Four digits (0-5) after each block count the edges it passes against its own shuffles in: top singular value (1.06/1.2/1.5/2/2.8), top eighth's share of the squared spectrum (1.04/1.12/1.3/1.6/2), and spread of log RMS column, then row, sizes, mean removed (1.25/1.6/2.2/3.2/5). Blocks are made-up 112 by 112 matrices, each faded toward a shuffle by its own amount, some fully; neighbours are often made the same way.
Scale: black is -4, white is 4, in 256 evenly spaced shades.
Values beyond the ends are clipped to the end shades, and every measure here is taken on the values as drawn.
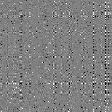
5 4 3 2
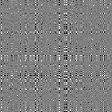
5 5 4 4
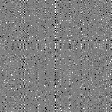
5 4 3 2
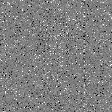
3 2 1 1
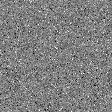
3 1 0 0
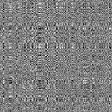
5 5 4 3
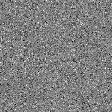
3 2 1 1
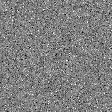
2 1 0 0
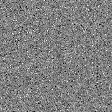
3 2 0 0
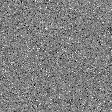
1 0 0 0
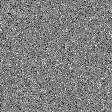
2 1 0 0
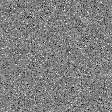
2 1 0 0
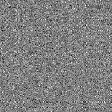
4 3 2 2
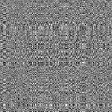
5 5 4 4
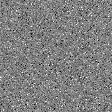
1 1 0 0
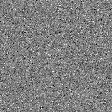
3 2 0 0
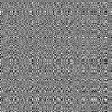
5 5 4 4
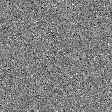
0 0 0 0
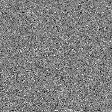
1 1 0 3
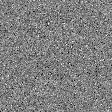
0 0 0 0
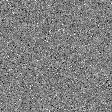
0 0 0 1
